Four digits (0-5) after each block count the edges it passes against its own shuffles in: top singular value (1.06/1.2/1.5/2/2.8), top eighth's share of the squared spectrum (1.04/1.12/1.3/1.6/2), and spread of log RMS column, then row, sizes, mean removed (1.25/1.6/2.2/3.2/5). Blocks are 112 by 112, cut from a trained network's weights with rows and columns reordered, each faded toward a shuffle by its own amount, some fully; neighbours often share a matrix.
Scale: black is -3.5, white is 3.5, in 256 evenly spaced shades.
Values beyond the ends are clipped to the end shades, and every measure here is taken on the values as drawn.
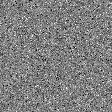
2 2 0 0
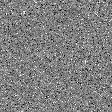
1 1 0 0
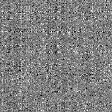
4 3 1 3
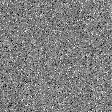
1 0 0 0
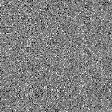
3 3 2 1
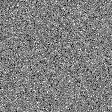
0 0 0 0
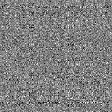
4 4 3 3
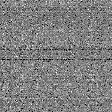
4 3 2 2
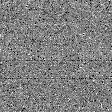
2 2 0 0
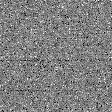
2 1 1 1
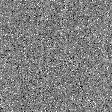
1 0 0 0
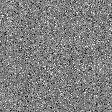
0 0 0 0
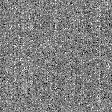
3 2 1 1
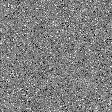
0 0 0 0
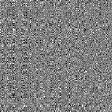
4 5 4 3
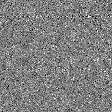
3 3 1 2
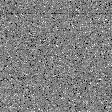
1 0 0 0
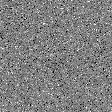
0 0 0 0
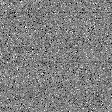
1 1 0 0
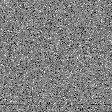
1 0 0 0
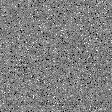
0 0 0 0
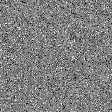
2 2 0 1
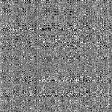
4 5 2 4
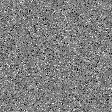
2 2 0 1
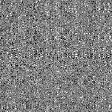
3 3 1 3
